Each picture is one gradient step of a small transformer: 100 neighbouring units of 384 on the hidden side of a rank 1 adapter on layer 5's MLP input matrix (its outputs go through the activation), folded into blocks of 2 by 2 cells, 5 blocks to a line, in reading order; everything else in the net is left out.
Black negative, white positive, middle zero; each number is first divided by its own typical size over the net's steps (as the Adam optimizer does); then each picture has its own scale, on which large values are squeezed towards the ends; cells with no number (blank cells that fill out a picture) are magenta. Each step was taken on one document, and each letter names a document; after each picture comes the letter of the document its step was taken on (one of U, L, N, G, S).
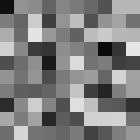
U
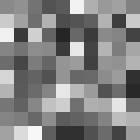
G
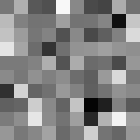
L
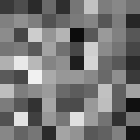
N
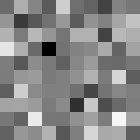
L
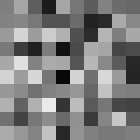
N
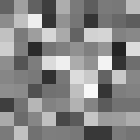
U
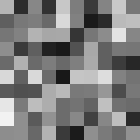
N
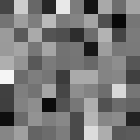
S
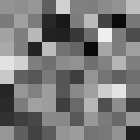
S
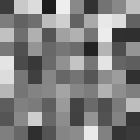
S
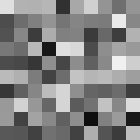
N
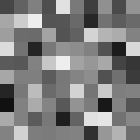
U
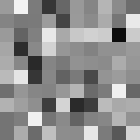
N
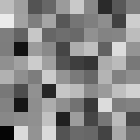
G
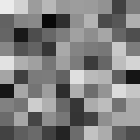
N
